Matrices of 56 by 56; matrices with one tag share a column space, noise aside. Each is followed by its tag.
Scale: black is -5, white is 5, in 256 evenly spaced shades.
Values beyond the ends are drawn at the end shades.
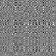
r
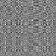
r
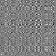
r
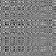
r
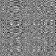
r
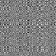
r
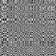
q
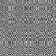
q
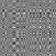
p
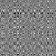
p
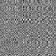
q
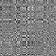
q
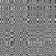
q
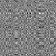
p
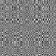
q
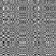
q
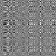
r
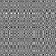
p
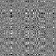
p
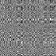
q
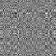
p
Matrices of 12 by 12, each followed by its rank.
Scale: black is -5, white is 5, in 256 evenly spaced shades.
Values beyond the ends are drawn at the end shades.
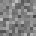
full rank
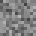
full rank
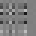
one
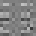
two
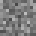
full rank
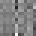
two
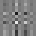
one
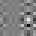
one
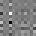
two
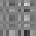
one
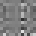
two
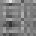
two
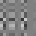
one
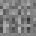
two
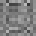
two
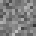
full rank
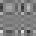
one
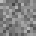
full rank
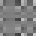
one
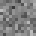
full rank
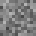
full rank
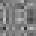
two
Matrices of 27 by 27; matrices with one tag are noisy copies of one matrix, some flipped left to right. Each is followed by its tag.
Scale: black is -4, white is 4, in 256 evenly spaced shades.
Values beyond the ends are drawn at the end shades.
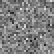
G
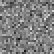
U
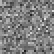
U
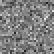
U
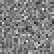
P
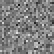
P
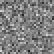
U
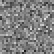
U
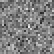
G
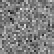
G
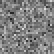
G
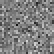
P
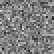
U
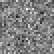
G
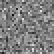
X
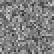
U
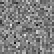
P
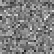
U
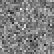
G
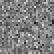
P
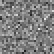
U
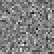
X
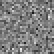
X
